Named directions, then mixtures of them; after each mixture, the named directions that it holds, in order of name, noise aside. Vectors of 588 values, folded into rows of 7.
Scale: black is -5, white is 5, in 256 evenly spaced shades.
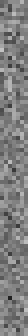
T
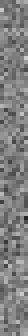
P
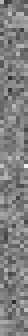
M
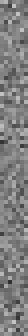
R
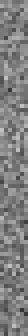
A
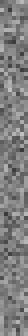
P, T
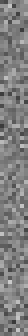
R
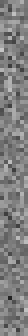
T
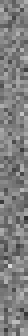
A, P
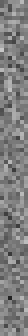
T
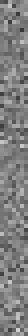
R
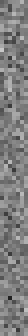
T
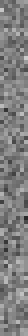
P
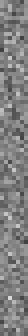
T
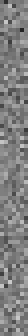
M, R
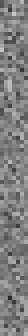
T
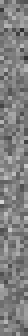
M, P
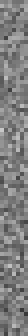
A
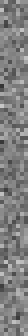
P, R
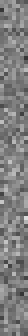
P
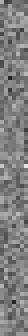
M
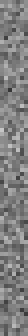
A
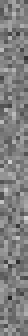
P, T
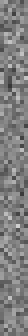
R, T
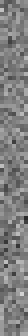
M, P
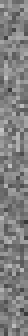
A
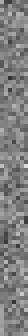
M, P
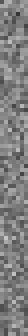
A, M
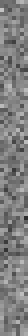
P, T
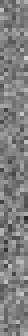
P
